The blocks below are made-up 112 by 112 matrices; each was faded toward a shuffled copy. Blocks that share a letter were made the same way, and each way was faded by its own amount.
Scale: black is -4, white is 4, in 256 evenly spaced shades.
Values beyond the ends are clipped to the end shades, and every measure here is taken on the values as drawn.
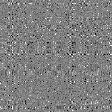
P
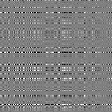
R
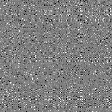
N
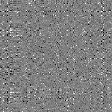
P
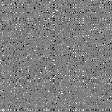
N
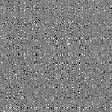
P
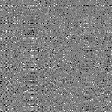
N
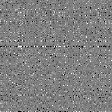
P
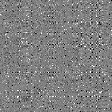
P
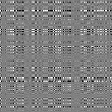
R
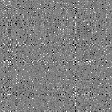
P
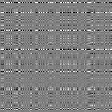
R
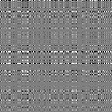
R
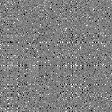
N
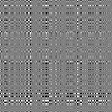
R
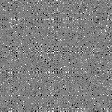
N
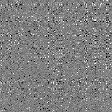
P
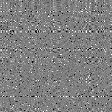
N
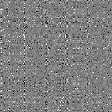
P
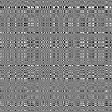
R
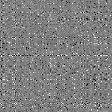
N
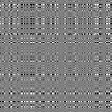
R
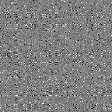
N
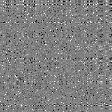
N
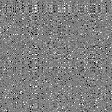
N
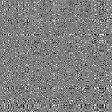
N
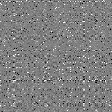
N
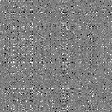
P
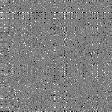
P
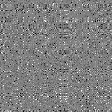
N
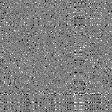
N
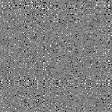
N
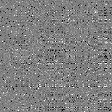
N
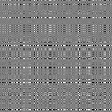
R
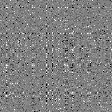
P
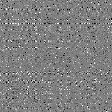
N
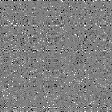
N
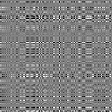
R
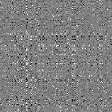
P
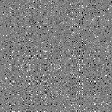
P
